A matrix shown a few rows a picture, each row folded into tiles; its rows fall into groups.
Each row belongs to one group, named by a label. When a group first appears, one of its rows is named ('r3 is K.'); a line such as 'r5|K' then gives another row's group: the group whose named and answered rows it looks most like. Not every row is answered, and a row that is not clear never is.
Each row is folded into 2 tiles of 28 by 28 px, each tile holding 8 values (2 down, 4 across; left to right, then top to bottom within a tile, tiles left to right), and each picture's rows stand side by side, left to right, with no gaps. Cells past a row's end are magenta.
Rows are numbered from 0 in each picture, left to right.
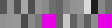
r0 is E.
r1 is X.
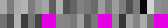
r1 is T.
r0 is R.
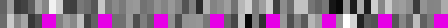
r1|T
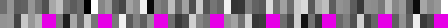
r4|T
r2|X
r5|R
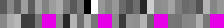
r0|E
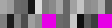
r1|R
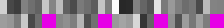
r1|T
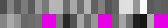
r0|E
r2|X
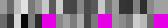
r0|R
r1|T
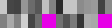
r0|T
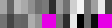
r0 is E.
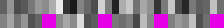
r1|T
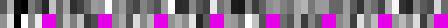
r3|T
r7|T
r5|R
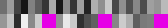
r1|E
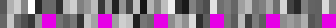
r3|T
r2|E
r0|X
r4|R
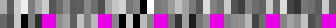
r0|R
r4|T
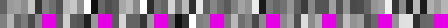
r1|X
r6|E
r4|X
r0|X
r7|E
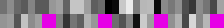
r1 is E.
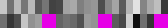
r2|R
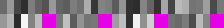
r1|X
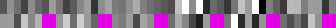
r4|X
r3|X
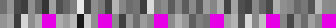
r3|E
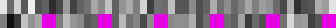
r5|E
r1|E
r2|X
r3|T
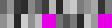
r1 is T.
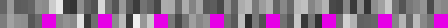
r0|E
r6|E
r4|R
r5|R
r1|T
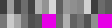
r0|E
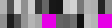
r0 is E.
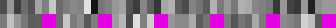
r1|X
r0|E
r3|T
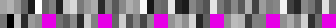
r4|E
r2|X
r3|T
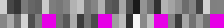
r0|T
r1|R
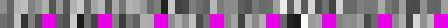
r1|R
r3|T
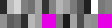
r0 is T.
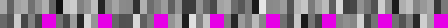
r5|R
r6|T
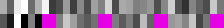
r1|E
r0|R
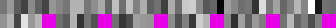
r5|X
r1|R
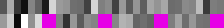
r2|E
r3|X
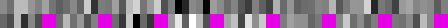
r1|X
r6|X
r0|R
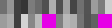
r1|E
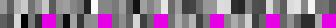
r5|X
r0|R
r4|T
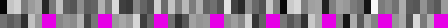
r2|T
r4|T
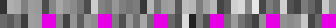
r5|T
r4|X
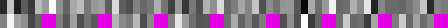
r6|X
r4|X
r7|X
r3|E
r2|T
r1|R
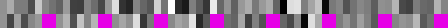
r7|T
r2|T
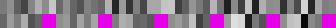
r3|T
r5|E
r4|E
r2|E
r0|E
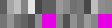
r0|X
